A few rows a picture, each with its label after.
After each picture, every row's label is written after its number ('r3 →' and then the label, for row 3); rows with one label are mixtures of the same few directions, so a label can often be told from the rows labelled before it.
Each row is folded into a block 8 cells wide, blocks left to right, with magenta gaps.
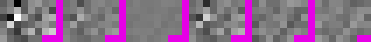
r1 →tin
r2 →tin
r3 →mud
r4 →tin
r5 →mud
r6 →mud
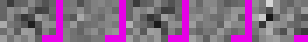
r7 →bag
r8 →tin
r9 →bag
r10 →mud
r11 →tin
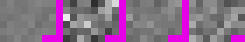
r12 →mud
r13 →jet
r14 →jet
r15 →mud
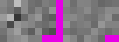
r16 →tin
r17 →mud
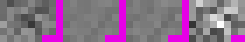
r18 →bag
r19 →mud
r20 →mud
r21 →bag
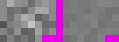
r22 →bag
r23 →mud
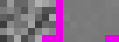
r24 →mud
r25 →jet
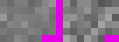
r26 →jet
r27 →mud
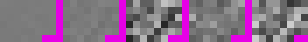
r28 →bag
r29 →mud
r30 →mud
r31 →jet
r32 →mud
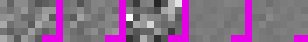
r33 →mud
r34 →tin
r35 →jet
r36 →mud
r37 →tin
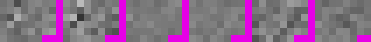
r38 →tin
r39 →tin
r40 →jet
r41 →mud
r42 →mud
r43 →bag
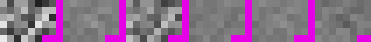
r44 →mud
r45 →bag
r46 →mud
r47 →mud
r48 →bag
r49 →bag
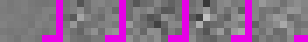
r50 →mud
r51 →tin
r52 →bag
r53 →tin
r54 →bag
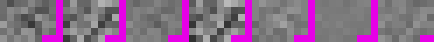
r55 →bag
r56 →mud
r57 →bag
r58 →mud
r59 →bag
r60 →jet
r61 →mud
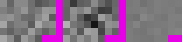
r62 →mud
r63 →bag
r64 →tin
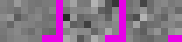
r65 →tin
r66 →jet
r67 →tin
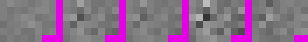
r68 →bag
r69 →tin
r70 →tin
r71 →tin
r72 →tin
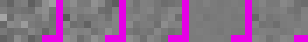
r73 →jet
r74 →jet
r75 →mud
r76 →tin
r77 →jet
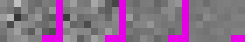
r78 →tin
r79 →jet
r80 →jet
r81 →tin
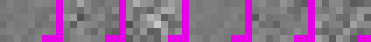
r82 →mud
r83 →tin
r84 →bag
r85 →mud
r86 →jet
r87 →mud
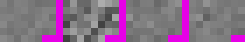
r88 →mud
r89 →mud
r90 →jet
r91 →tin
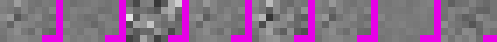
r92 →tin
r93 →bag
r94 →jet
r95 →tin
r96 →tin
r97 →tin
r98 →jet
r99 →bag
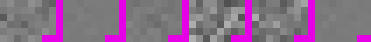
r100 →jet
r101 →tin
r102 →bag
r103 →mud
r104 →jet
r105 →tin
